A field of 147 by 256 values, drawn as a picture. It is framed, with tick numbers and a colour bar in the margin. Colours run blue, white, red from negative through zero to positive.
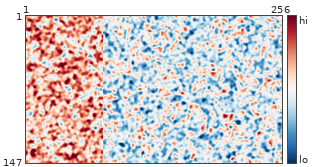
Average level on the scale: 50%. Grain: blotchy. Stripes: none. Seam: vertical, 30% of the way across, the left part higher.
